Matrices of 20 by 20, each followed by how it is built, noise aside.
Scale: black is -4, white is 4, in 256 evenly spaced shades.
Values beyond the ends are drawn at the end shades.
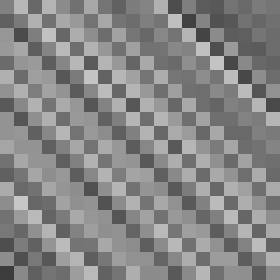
Toeplitz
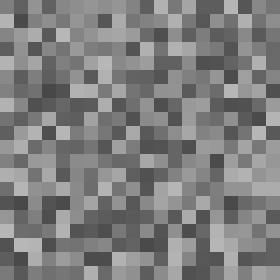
noise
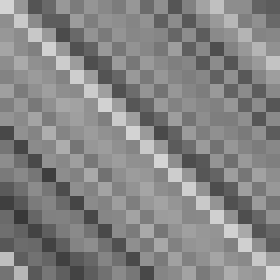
Toeplitz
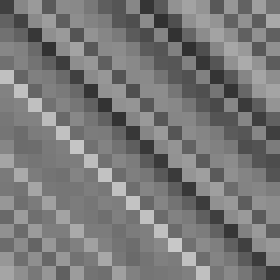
Toeplitz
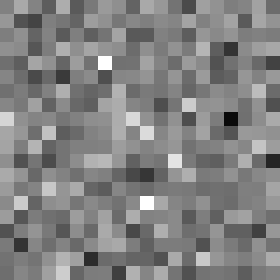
noise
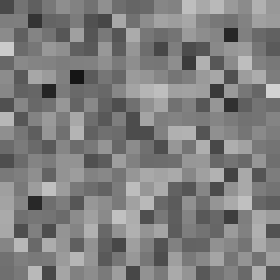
noise
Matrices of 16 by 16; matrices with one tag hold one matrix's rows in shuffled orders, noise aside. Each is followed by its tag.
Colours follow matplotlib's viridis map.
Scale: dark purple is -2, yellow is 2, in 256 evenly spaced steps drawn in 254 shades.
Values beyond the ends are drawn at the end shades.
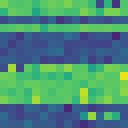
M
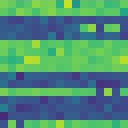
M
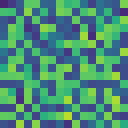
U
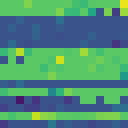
M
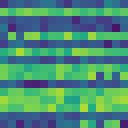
M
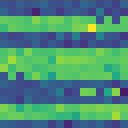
M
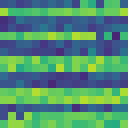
M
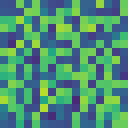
U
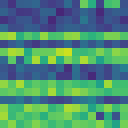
M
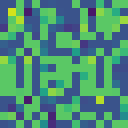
U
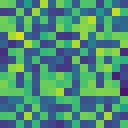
U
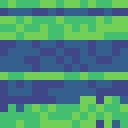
M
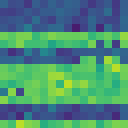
M
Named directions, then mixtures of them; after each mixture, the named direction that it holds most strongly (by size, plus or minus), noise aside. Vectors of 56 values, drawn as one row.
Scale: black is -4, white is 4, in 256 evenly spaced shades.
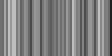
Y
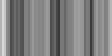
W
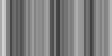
W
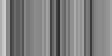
W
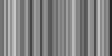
Y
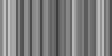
Y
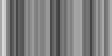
W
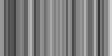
Y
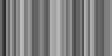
W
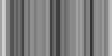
W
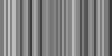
Y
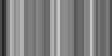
W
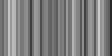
Y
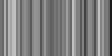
Y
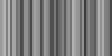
Y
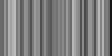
Y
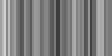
W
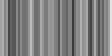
Y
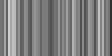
Y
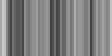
W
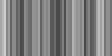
W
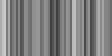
W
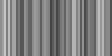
Y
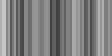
W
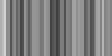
W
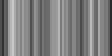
W
